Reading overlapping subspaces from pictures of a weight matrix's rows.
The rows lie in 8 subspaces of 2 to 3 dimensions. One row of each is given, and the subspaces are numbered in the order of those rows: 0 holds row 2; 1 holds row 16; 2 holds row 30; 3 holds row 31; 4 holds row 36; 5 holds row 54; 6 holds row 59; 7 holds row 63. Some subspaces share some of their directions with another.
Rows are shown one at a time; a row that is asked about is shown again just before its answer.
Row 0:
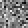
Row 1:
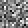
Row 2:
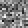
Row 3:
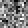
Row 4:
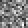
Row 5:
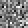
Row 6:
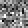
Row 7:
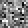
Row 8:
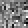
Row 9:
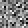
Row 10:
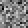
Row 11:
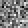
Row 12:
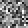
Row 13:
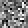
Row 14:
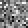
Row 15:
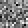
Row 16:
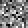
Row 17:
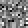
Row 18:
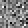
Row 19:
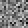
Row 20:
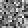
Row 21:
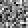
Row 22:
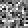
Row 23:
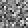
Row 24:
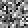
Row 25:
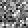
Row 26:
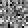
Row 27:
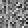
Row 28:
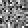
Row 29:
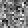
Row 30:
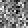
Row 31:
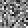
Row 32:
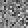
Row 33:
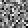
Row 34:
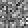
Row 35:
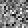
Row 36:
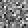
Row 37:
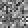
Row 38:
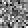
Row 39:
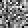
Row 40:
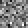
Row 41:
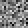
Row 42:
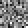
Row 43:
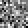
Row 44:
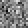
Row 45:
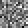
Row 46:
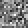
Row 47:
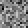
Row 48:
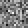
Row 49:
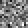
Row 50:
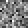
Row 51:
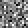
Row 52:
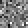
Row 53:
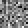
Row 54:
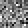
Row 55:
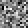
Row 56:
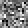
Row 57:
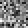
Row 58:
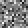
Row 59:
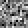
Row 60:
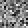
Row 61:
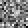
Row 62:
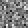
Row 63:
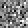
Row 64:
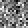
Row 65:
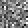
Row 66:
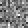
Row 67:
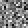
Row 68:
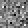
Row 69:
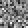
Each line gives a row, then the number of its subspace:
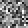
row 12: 2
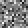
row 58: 0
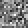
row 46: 6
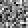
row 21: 5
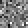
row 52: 1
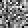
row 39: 4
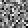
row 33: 3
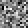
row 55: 5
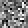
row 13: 0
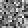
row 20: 6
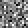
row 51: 6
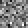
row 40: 1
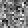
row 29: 2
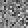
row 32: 3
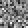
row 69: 7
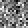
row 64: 2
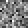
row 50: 6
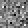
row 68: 7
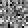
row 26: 3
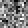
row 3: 2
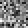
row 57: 3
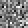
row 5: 7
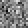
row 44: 2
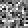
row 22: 0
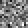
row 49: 1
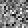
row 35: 1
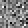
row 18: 7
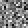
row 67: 6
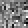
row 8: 6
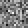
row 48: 2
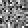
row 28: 4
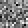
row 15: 5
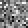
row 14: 4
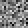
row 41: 4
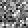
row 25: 3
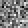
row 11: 7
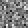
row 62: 6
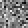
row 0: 4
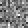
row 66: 3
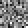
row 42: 7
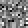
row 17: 0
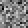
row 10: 5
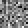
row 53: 7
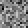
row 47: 5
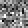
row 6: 0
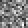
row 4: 1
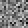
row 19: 4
